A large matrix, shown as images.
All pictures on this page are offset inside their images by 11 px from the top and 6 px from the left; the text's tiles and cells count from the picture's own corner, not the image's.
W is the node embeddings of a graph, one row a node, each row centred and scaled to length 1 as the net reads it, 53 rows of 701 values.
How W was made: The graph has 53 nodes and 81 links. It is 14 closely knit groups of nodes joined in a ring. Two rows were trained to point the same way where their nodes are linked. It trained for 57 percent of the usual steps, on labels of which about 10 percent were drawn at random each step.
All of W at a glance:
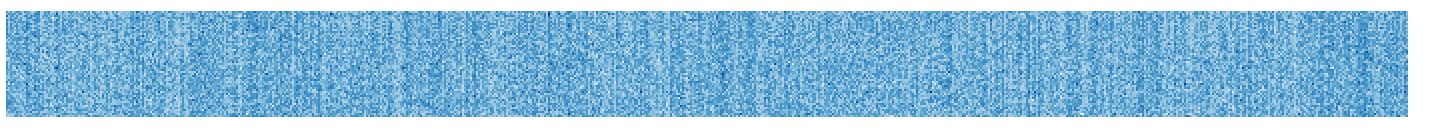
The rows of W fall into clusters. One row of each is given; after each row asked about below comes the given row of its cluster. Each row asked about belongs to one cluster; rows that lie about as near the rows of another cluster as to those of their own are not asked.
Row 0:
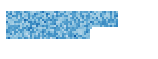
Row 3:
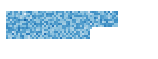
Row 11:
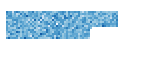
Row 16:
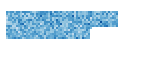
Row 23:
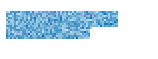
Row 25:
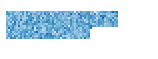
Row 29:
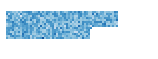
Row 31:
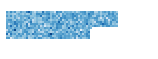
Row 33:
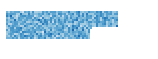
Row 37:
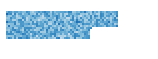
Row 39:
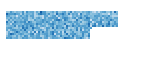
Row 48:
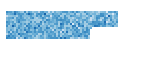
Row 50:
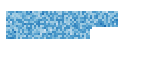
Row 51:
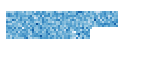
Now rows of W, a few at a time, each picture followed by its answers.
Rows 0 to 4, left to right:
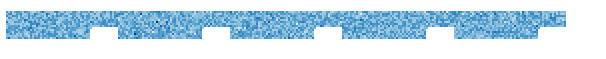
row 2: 51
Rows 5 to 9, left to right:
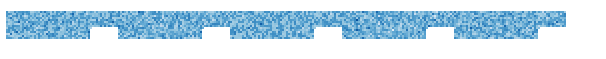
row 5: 0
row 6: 31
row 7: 0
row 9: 0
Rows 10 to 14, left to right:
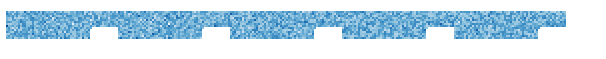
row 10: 51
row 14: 50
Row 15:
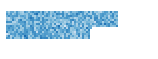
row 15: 51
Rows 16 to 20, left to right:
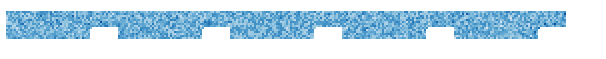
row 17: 48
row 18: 0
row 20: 37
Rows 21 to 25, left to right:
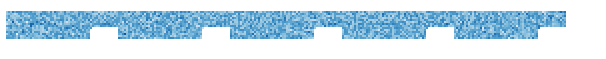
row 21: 50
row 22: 11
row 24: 3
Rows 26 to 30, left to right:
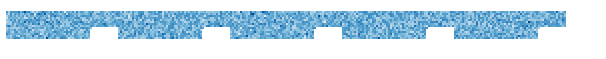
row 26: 16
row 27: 31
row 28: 31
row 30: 23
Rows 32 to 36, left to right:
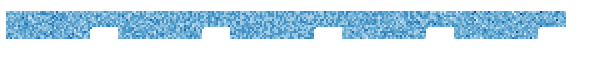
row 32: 39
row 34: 37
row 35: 16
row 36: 48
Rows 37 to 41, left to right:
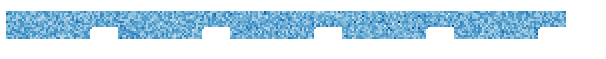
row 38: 51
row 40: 25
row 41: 29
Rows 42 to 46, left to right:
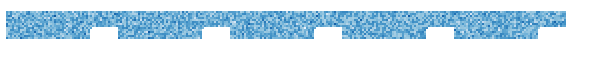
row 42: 33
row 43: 23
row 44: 37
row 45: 37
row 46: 11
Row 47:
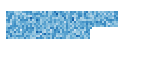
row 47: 29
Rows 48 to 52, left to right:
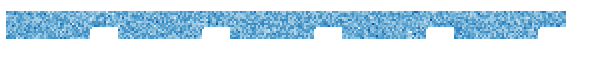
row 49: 33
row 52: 3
